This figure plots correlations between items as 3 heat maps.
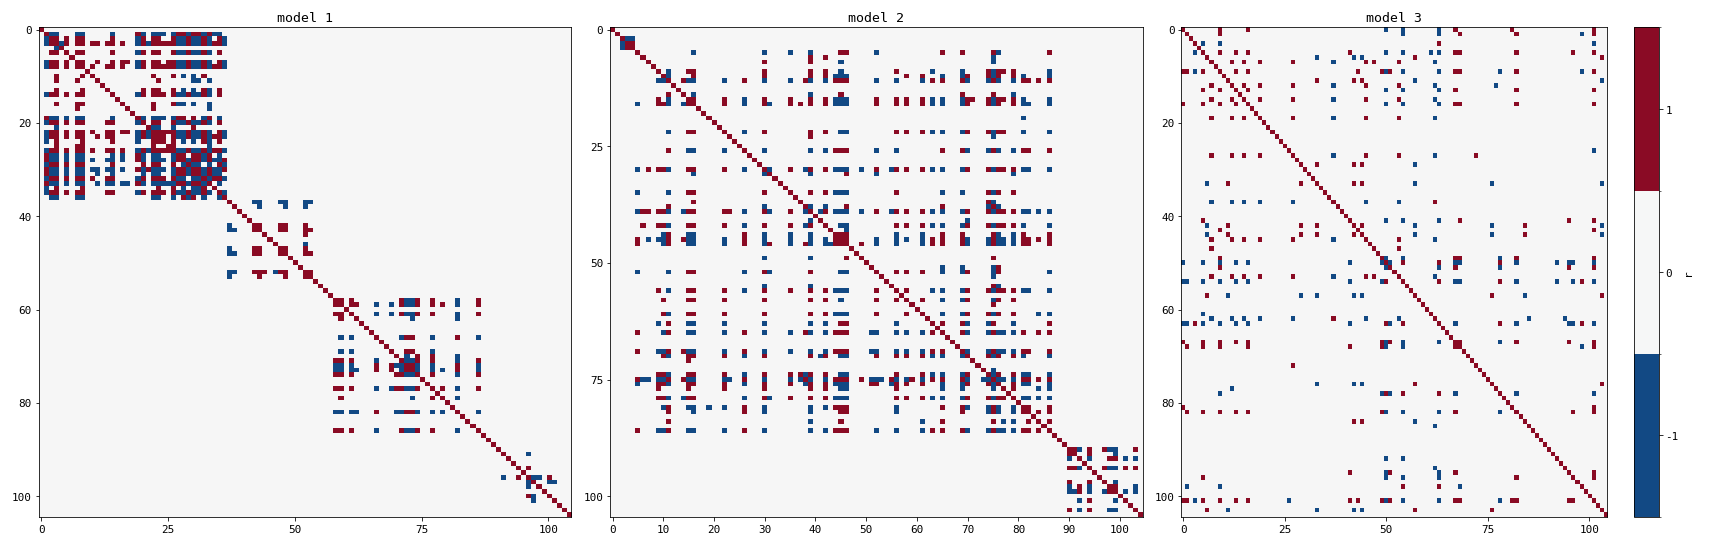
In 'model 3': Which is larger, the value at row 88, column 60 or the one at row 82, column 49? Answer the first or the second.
the second
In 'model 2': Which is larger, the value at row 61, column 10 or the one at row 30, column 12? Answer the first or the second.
the first
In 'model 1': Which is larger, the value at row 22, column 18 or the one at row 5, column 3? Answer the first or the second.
the second
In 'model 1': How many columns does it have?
105
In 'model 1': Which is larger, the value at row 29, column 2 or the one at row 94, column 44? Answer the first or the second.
the first
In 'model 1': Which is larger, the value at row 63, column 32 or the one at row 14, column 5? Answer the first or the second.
the second
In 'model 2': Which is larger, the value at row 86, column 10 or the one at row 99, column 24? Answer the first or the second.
the second
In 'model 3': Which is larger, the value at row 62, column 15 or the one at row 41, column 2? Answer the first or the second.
the second
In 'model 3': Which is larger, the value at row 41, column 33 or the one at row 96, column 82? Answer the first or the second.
the second
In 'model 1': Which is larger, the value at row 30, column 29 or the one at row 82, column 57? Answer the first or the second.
the second
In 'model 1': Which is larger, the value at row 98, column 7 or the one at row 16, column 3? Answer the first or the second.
the second
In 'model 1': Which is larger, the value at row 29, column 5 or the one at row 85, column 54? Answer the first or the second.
the first
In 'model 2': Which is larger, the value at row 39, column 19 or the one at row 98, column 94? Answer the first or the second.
the first
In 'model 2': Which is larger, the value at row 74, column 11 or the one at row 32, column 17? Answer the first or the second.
the second
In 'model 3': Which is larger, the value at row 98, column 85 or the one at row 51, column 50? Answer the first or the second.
the first
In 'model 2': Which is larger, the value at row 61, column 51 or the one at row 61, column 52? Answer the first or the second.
the second
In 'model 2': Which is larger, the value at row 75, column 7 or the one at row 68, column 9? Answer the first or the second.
the second
